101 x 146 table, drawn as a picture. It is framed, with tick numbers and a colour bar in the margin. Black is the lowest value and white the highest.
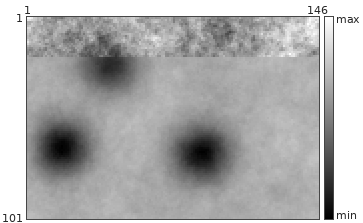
Three dips sink into the field. The halves do not mirror each other. Most values sit high, with a long tail of low ones. The bottom part is calmer, past a seam about 20% of the way down. No lone cell stands out from its neighbours.
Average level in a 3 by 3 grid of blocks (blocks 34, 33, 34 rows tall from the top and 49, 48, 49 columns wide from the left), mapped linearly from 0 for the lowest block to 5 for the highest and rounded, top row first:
0 3 5 / 0 2 5 / 2 1 4
